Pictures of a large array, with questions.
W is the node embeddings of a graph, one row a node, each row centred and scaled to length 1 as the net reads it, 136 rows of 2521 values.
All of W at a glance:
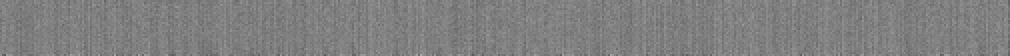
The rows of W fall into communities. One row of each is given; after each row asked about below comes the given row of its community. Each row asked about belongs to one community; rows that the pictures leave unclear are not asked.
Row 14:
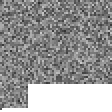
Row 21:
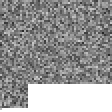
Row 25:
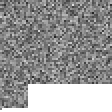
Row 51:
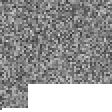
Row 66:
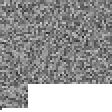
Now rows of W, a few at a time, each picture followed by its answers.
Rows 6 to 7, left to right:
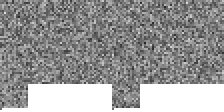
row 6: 14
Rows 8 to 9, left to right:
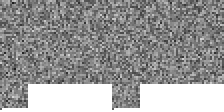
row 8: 66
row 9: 66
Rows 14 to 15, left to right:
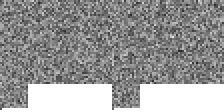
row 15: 14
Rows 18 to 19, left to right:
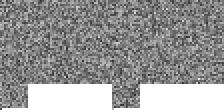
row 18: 14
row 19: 21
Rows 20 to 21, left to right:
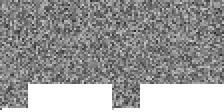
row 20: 14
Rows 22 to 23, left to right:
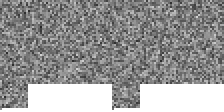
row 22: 21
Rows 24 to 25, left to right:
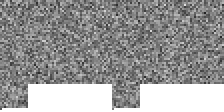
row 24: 66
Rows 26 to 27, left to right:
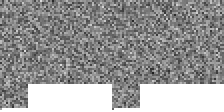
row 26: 21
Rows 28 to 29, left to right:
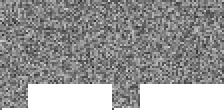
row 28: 66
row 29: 25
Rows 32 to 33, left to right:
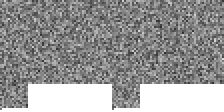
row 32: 66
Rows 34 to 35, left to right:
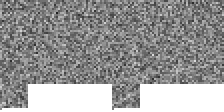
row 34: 25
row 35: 21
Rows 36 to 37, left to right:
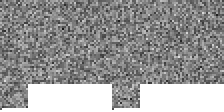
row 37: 66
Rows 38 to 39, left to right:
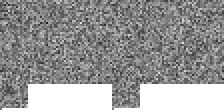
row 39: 25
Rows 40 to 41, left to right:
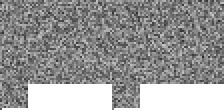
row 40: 14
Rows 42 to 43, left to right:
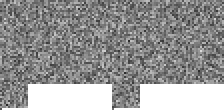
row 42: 14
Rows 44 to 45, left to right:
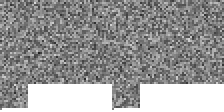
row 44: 51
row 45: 21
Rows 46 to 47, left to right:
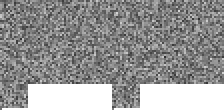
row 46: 25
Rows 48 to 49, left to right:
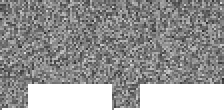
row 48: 25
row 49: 25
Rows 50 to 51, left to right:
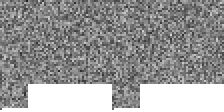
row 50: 66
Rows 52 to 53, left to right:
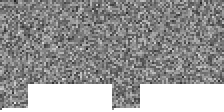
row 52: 25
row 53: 21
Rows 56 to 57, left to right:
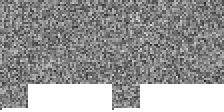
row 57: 66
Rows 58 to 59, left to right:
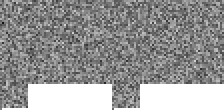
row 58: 66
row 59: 51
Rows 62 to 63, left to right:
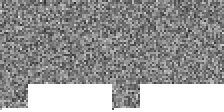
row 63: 25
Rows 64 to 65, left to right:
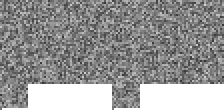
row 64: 25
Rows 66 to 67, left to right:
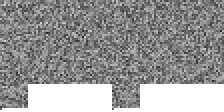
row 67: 66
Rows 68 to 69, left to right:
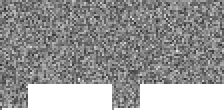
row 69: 51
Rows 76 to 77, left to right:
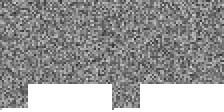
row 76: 21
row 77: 14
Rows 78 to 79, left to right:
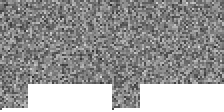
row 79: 25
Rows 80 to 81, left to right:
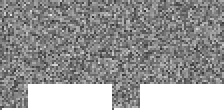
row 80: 21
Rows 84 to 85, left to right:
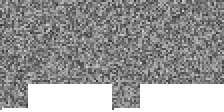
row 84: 21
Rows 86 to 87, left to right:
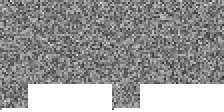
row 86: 21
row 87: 14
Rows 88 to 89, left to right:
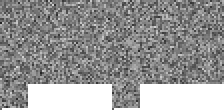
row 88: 25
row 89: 21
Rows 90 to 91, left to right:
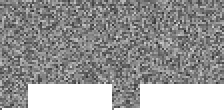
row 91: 25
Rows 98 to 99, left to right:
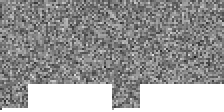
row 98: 14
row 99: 25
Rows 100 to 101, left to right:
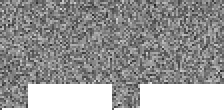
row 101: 25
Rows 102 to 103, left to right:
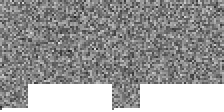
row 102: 14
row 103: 14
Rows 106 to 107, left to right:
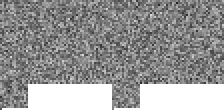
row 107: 51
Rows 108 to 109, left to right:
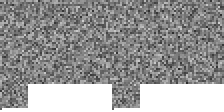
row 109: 14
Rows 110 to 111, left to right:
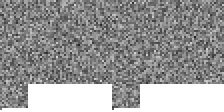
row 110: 66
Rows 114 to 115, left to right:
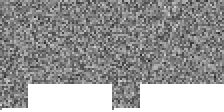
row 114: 21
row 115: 66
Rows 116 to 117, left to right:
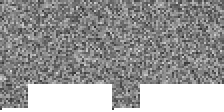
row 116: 14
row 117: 25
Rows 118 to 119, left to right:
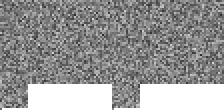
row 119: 51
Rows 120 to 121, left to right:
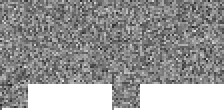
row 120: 51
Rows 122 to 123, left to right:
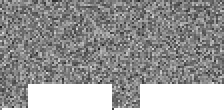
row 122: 66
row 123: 66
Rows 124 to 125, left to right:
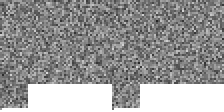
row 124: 25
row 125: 51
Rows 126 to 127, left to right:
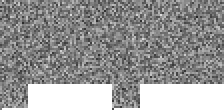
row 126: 14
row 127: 14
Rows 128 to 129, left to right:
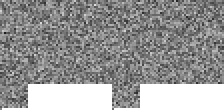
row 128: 66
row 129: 66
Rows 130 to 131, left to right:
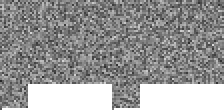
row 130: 14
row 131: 66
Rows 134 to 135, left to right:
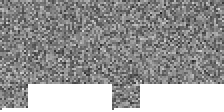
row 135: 66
